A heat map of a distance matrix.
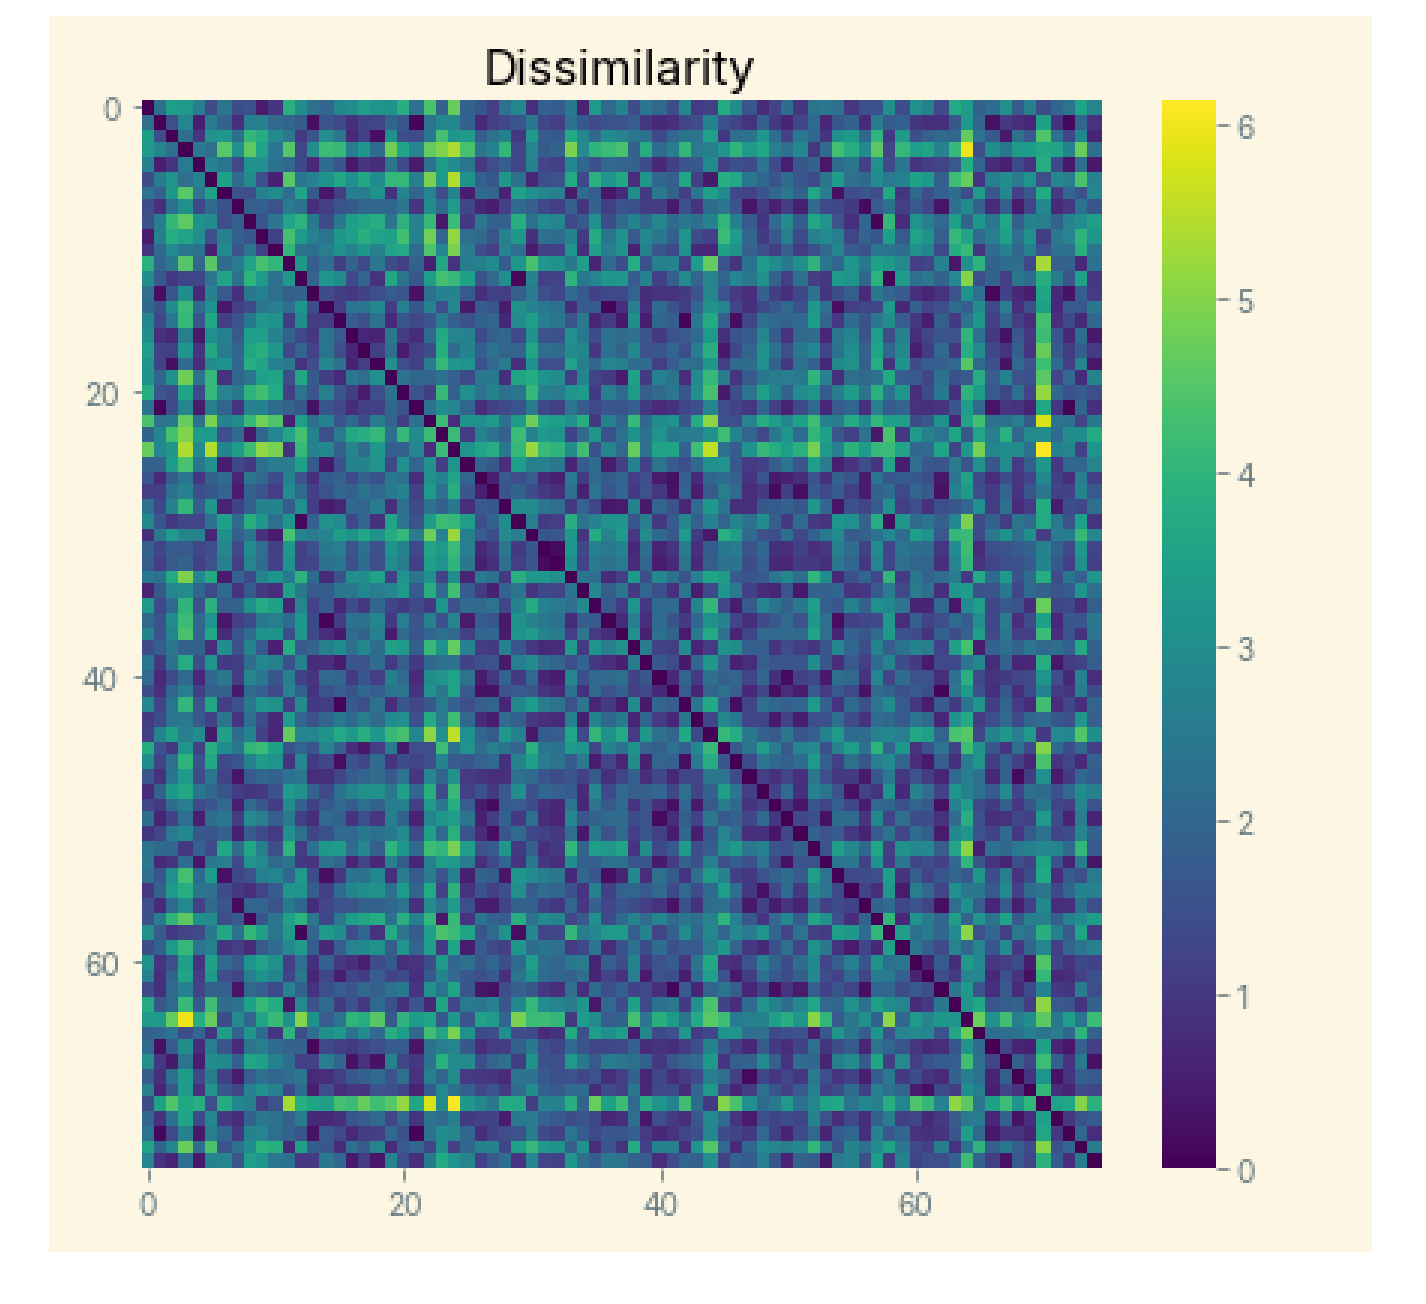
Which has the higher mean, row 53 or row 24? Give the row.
24
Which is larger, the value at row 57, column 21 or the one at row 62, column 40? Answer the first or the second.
the first
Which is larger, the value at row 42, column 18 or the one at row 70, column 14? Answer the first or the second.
the second
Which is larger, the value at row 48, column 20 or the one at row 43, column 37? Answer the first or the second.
the first
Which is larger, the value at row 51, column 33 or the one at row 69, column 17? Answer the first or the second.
the first
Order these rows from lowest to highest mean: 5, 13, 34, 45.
13, 34, 45, 5
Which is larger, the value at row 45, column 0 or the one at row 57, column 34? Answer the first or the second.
the first
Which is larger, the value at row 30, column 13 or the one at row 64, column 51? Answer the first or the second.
the second
